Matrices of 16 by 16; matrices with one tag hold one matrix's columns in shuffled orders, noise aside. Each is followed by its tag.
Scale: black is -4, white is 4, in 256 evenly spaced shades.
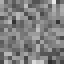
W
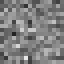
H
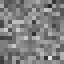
H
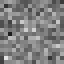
H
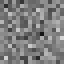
H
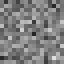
H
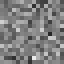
H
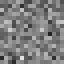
H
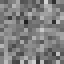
W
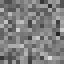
H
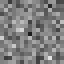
H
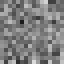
W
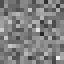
H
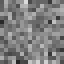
W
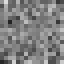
W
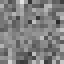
W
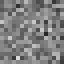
H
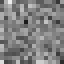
W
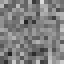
W
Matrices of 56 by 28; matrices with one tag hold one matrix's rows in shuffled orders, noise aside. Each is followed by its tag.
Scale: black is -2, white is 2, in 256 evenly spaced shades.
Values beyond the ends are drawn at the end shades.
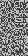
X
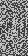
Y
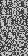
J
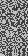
Y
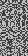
Y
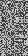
X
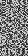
Y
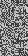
X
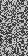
J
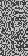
X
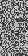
X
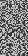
Y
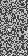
J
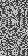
Y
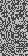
X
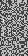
J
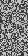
J
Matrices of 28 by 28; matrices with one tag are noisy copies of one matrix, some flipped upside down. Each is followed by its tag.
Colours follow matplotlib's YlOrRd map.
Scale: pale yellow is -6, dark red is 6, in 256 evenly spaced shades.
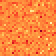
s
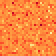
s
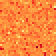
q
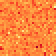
q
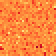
q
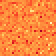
s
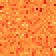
q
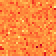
q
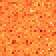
s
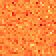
s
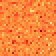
s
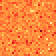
s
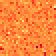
q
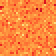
q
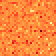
s
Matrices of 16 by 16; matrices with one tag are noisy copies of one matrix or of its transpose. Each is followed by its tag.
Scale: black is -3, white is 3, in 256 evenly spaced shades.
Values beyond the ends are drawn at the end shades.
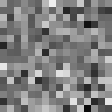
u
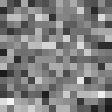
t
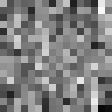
t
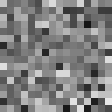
u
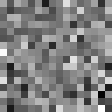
u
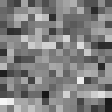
t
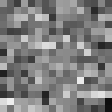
t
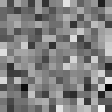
u
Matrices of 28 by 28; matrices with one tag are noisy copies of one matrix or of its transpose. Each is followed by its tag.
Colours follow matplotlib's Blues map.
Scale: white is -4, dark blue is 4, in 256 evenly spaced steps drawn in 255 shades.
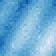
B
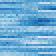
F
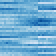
F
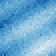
B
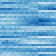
F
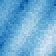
B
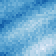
B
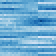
F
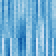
F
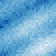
B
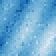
B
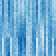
F
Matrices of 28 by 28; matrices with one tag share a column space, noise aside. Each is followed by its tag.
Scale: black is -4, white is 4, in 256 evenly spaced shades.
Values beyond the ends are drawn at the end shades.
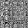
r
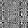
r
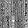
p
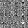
r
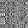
r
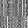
p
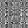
r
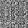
r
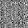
r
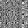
r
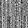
p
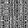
p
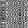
r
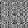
r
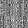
p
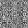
r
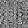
r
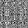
r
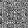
r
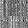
p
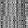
p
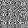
r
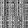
p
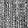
p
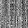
p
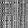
p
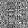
r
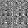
r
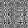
r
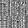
p
